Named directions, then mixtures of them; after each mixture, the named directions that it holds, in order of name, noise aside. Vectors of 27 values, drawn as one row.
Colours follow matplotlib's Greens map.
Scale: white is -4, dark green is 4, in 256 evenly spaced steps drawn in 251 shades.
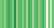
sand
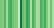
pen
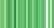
sand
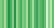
sand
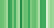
pen, sand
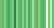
sand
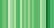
pen, sand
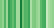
pen, sand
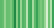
pen, sand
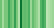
pen, sand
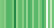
sand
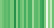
sand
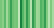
pen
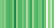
sand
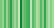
pen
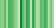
pen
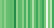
sand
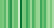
pen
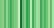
pen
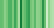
pen, sand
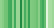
pen, sand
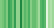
pen, sand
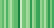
pen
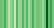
sand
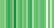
sand
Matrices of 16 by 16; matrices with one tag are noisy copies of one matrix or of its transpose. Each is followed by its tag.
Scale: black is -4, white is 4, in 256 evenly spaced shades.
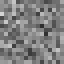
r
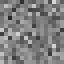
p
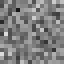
p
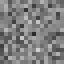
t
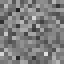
p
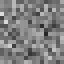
r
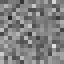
p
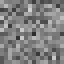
t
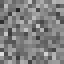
p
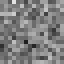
r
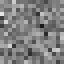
r
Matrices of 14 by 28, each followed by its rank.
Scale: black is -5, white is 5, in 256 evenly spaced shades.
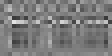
two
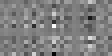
two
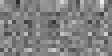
three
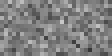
full rank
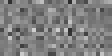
three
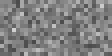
full rank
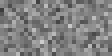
full rank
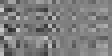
two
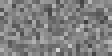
full rank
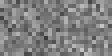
full rank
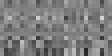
two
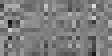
three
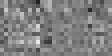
three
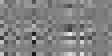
two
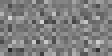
three
